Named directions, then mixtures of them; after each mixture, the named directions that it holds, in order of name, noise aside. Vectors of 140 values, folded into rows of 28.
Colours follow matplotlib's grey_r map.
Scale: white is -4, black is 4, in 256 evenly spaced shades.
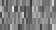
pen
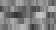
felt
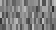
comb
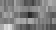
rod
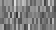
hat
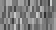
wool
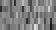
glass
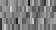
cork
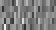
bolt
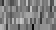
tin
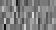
bolt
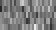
glass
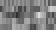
felt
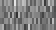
hat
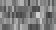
felt, wool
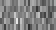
comb, tin, wool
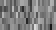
glass, pen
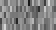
cork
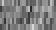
glass, tin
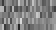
pen, tin, wool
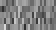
bolt, glass, hat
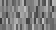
comb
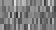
hat
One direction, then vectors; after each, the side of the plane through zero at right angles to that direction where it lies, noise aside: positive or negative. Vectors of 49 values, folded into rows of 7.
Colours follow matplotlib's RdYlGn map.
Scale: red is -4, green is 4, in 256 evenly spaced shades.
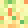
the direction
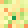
positive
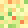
negative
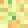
positive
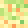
positive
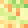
positive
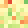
negative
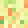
positive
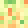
positive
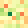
negative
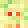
positive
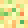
positive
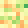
negative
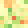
negative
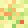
negative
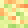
negative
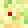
positive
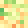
positive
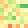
positive
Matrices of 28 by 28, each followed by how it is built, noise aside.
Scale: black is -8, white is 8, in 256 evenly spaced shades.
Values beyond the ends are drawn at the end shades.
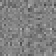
low rank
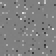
sparse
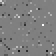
sparse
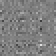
low rank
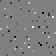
sparse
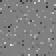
sparse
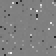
sparse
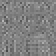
low rank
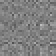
low rank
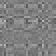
low rank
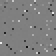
sparse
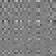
low rank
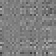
low rank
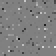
sparse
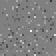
sparse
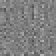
low rank
